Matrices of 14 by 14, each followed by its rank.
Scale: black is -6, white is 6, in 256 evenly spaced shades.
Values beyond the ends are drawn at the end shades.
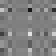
one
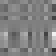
one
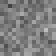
full rank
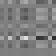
one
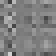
two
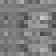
two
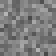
full rank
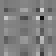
one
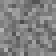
full rank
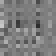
two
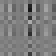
one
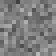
full rank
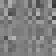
two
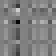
one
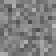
full rank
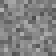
full rank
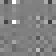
two
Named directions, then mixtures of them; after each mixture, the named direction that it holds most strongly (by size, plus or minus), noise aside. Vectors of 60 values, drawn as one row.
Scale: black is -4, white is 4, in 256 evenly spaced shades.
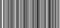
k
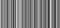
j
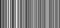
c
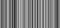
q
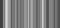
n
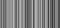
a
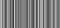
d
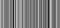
j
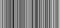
a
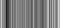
n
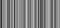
d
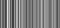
c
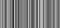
d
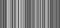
a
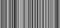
q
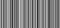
q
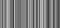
d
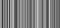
k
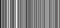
c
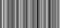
k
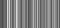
c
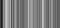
n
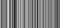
q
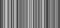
n
